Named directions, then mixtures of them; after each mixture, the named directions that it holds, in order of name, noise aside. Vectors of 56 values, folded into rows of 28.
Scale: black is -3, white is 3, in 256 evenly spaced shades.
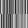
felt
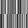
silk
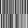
felt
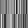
felt, silk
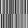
felt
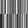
silk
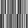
silk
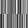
silk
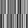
silk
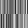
felt, silk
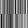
felt, silk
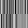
felt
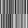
felt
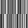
silk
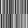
felt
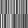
felt, silk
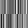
felt, silk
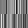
felt, silk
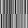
felt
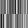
felt, silk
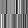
felt, silk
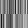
felt, silk
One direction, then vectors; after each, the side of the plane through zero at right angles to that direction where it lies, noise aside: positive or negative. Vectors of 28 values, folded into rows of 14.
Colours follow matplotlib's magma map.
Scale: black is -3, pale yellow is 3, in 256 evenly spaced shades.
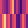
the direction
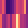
negative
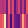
positive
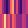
positive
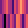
negative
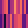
negative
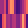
positive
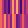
positive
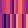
negative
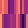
negative
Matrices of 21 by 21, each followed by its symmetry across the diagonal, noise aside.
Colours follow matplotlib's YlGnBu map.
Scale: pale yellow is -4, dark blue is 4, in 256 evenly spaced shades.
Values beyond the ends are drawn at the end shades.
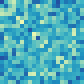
symmetric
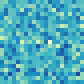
neither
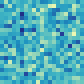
neither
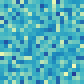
symmetric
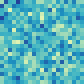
symmetric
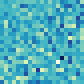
antisymmetric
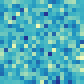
antisymmetric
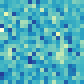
neither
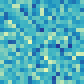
antisymmetric
